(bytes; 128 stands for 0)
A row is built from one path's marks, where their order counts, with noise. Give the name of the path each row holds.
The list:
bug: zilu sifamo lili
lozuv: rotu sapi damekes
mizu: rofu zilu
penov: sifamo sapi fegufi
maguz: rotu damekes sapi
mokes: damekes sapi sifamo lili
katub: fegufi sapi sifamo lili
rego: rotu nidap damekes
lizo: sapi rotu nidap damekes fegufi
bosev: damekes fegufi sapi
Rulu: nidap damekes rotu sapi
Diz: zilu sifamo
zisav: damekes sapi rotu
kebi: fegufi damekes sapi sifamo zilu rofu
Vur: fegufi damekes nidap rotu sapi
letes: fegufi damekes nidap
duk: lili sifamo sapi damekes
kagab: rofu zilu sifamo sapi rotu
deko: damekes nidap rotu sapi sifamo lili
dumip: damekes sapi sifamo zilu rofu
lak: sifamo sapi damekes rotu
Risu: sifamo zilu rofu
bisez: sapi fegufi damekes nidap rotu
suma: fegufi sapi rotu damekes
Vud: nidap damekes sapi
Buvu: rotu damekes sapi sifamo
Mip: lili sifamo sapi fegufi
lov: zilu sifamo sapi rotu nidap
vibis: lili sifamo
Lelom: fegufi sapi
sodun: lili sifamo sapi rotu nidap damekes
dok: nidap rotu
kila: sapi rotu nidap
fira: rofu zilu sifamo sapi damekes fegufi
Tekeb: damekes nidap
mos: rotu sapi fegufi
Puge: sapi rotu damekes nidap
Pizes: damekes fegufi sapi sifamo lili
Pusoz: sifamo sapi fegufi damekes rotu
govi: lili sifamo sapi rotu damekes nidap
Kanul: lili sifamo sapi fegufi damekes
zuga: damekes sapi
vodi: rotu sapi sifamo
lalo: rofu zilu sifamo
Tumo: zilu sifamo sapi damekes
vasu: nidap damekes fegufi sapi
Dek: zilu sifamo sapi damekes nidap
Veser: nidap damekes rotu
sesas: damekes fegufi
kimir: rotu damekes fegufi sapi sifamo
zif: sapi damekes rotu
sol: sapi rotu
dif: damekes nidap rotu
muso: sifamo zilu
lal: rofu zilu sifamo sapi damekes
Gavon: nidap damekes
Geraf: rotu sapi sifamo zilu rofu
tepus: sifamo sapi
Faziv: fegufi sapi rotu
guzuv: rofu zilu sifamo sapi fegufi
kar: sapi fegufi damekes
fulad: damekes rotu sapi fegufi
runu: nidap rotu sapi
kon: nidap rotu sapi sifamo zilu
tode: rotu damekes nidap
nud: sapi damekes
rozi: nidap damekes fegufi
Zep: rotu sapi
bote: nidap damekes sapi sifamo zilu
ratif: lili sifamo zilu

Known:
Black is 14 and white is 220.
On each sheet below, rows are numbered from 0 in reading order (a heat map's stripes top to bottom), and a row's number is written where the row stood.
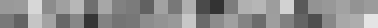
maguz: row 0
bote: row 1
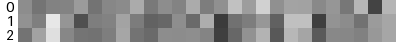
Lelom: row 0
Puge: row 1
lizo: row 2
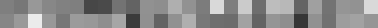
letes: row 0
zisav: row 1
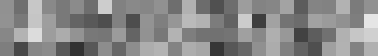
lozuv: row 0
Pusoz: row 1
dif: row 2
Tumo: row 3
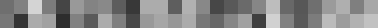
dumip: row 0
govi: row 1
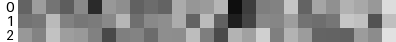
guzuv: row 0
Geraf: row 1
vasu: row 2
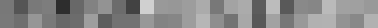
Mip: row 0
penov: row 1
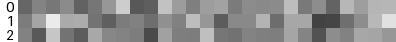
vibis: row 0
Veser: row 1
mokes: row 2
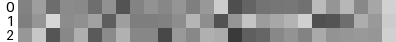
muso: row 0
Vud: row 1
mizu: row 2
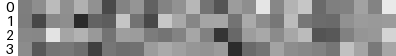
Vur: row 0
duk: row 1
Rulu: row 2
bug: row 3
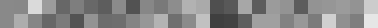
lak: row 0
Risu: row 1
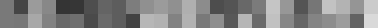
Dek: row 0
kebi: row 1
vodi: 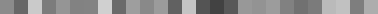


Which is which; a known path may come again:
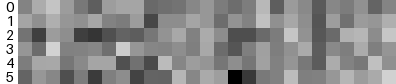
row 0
sol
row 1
bosev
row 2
Dek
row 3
lozuv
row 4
sesas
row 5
fira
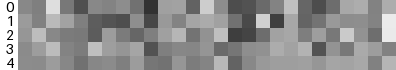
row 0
dumip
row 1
Pusoz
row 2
Risu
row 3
zuga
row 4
tepus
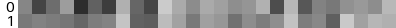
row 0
Kanul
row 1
vibis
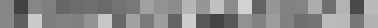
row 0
katub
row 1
vodi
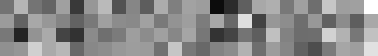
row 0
lalo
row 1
suma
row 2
lov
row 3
dok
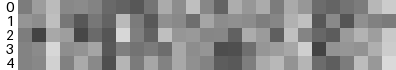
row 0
rozi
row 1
nud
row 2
sodun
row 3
tode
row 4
rego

